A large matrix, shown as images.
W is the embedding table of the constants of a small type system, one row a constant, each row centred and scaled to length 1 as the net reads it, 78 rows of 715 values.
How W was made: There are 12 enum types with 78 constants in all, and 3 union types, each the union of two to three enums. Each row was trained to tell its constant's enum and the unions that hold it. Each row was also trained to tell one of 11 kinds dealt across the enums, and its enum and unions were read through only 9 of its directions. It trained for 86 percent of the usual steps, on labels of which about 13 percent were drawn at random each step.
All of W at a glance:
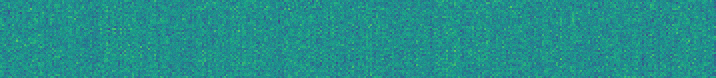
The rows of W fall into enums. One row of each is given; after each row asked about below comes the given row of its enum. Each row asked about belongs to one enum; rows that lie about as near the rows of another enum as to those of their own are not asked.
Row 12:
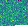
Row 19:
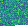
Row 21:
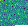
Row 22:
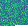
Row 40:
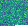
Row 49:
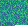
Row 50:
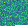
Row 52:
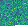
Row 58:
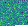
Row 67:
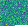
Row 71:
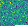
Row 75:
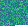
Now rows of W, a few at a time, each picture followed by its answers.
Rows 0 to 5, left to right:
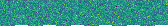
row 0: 71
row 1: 58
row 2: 40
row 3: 19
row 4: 75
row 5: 50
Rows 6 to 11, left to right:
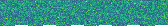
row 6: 52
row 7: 67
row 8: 58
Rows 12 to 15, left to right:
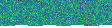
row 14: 22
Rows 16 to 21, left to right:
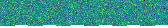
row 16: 67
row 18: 22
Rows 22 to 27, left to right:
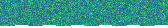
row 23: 71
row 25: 67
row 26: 49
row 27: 52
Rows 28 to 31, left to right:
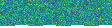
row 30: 40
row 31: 52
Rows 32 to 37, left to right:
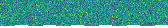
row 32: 12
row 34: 40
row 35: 19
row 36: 12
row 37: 49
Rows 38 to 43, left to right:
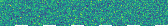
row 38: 58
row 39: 52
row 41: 75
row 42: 58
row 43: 19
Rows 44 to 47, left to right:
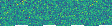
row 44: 52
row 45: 67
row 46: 67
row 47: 19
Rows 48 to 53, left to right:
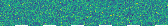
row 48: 22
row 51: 71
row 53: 49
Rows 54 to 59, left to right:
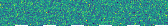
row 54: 58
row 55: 71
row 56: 19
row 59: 58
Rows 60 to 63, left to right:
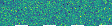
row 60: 52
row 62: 40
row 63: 71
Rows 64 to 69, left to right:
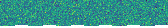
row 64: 19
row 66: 22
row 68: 67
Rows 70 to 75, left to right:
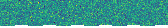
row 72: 22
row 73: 75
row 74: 71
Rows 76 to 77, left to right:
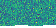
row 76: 22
